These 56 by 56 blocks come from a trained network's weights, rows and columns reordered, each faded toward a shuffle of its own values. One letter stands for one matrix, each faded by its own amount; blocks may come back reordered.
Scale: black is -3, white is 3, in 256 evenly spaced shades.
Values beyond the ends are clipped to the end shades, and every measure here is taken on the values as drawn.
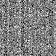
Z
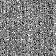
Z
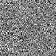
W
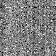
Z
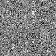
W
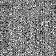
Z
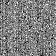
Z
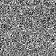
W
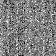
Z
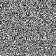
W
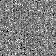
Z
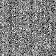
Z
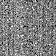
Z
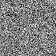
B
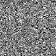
W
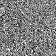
B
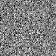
W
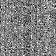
Z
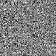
W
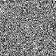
W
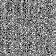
Z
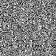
B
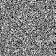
B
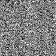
B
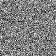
B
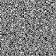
W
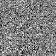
W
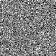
W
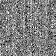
Z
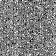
Z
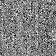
Z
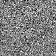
B
